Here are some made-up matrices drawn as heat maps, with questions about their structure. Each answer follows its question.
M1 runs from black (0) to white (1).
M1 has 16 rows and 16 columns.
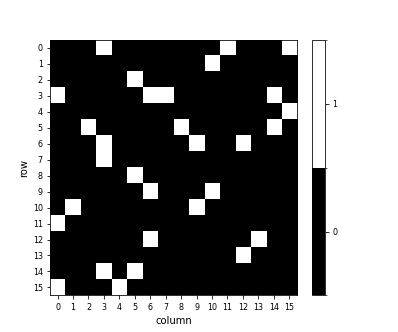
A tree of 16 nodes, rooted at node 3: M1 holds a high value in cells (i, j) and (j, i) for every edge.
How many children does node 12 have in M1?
1
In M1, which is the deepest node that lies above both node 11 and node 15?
0
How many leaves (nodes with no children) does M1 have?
7
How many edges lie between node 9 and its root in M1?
2
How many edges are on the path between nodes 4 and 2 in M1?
6
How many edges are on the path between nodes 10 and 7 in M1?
4
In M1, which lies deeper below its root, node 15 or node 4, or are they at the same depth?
node 4
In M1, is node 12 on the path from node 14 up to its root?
no
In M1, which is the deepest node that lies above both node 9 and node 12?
6
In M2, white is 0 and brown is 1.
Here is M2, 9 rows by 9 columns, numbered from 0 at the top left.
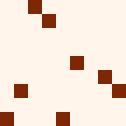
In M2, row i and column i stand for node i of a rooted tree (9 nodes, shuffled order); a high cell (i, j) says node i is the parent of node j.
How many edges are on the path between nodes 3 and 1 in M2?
1
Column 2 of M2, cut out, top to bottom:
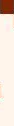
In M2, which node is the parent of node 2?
0
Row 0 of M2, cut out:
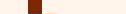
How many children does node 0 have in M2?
1
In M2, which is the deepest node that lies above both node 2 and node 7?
8
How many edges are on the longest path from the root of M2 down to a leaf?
4
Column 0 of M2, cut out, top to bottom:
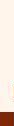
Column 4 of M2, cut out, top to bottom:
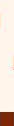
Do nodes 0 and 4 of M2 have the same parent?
yes
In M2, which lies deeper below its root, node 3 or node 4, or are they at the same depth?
the same depth
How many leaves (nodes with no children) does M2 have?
3
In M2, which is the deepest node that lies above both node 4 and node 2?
8
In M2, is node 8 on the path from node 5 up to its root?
yes
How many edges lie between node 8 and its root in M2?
1
